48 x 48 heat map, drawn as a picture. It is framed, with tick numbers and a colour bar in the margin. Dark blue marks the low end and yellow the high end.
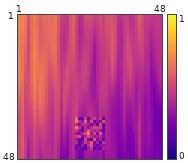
Odd patch: rougher, in the bottom middle. Ninth with the lowest average: bottom right. Grain: streaks running down. Slope: up to the top left. Ninth with the highest average: top left. Mirror symmetry: none. Roughest part: bottom middle. Histogram: bell-shaped.
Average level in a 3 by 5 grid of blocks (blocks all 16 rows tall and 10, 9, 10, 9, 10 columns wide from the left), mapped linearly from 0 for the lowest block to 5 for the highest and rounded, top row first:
5 4 2 3 2
5 3 2 2 1
3 2 1 0 0
